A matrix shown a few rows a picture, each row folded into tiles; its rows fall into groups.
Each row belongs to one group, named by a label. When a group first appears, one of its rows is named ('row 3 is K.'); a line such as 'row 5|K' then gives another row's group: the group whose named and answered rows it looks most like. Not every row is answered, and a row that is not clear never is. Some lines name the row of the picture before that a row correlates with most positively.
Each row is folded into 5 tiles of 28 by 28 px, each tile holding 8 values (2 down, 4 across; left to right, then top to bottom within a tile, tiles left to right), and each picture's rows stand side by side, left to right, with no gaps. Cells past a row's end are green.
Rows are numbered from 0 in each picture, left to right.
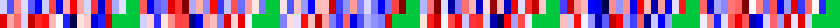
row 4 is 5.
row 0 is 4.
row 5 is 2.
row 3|4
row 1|2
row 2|4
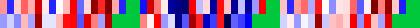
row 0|2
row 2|2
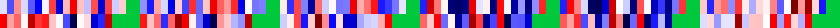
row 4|5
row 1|4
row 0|4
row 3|5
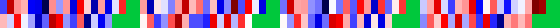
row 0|5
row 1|2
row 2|5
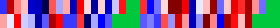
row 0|5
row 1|2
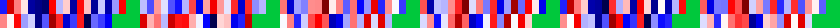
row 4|5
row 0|5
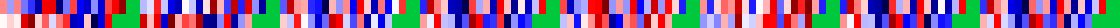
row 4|2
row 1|4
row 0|4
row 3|5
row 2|5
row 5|2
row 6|5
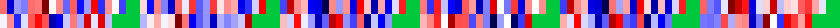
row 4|5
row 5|2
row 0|2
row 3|4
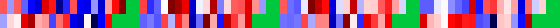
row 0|4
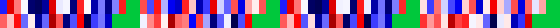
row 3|4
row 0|5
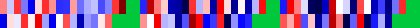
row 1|5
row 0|4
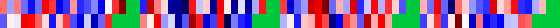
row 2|2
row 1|5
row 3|4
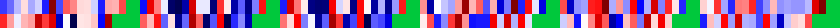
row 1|5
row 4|2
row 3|2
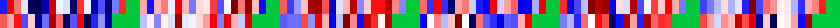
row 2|2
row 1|2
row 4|2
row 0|5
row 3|4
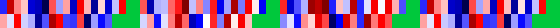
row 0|5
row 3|5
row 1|2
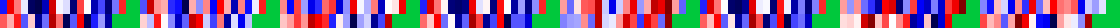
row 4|2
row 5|5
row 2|4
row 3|5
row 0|5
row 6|4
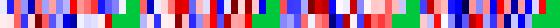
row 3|5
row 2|2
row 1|2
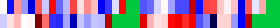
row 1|4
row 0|4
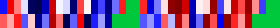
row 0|5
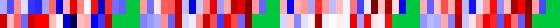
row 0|4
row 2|2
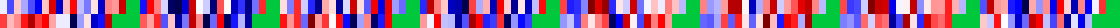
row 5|2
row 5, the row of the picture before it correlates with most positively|1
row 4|2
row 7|5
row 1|5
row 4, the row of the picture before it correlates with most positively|1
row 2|4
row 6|2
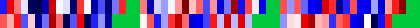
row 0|5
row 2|4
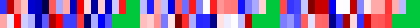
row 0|5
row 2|2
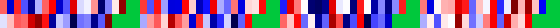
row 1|4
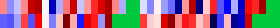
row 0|2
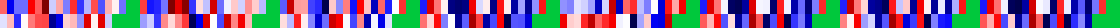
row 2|5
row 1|2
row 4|4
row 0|2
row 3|5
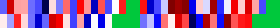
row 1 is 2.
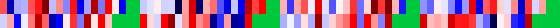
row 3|4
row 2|2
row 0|2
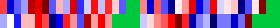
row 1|4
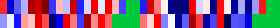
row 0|2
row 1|5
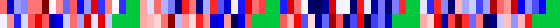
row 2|5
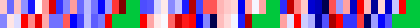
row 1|4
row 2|5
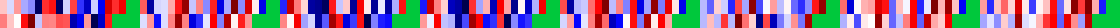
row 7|2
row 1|2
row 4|2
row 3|5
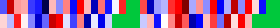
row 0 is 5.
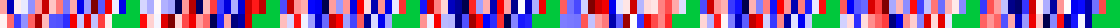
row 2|5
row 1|4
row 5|5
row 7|5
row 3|5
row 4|2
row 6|2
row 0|2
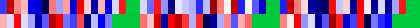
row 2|5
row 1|4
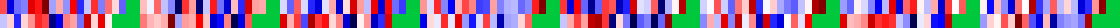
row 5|4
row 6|4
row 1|4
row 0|2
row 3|4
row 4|4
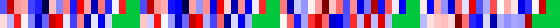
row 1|5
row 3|4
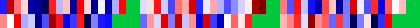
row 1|4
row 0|5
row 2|4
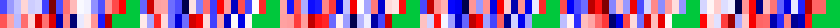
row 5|4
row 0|4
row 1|5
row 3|5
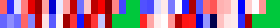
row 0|2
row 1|4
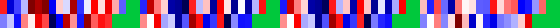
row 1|5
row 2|5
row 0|2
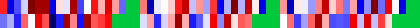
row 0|2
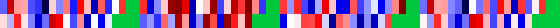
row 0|5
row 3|5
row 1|2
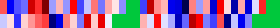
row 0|2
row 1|5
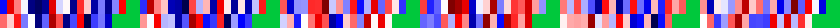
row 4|4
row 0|5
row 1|5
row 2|2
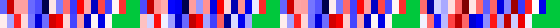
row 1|5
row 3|2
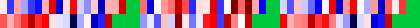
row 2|4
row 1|2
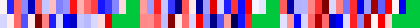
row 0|4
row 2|2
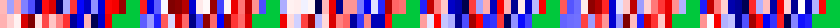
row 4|2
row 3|5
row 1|2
